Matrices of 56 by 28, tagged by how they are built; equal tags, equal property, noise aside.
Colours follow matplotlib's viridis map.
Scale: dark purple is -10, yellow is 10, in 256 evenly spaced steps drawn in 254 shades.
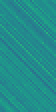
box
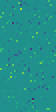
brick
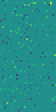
brick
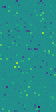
brick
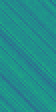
box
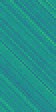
box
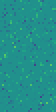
brick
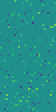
brick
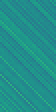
box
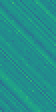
box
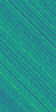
box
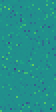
brick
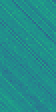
box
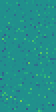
brick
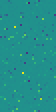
brick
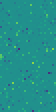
brick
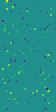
brick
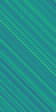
box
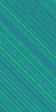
box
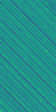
box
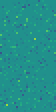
brick
